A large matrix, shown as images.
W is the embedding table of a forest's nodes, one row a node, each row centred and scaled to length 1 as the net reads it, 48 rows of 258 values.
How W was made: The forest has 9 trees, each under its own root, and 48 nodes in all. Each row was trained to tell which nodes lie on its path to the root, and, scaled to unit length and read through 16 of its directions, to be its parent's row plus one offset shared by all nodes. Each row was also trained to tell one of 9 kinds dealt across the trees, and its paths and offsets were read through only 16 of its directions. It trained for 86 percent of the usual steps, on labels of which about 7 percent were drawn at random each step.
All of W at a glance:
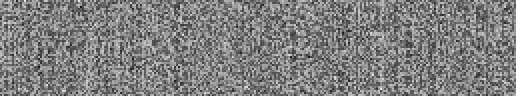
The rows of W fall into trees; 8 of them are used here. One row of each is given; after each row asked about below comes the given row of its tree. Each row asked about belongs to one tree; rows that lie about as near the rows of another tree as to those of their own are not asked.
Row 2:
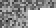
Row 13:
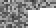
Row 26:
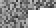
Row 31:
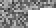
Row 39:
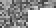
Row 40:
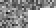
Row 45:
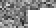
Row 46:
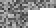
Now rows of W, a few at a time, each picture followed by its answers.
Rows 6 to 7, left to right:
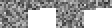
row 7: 2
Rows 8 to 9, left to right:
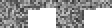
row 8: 45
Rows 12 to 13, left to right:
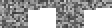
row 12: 31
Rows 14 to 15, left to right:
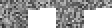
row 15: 40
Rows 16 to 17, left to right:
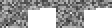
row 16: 2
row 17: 2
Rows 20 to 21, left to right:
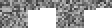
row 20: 2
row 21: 39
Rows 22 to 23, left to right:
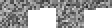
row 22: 39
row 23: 40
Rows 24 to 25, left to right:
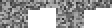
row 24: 40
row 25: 40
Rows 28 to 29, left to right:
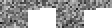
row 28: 2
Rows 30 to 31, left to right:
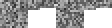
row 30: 40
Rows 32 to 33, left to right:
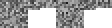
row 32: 45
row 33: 2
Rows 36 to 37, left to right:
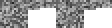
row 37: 40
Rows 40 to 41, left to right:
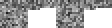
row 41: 31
